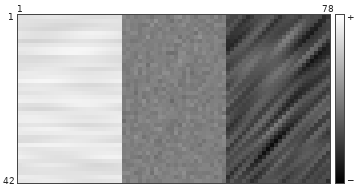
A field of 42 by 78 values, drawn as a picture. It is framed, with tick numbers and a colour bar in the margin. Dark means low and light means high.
The table splits into one row of 3 panels. Panel 1,1: very high, streaked across, faint in contrast. Panel 1,2: middling, fine-grained, faint in contrast. Panel 1,3: low, slanting up to the right.
